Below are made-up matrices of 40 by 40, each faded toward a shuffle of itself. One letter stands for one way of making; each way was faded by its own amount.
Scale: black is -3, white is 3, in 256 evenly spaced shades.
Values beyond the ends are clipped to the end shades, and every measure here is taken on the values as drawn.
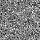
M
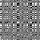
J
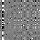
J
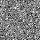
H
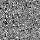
M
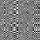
J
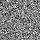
H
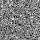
H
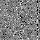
M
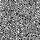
H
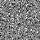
M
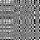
J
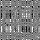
J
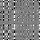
J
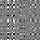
J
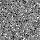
H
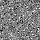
H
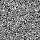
H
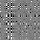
J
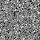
M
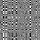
J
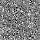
M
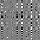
J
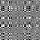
J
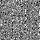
M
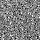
H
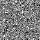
M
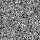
H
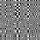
J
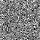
M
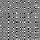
J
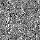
M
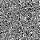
M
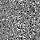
M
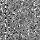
M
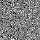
M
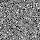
H
